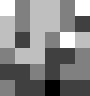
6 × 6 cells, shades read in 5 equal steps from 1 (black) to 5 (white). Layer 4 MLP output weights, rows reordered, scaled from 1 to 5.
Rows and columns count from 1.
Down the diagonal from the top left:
5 3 4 2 3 2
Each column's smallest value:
2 2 2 1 2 2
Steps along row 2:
down up same down down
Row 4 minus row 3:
-1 2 0 -1 -3 -1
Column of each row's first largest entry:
1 1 5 2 3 1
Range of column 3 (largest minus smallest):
2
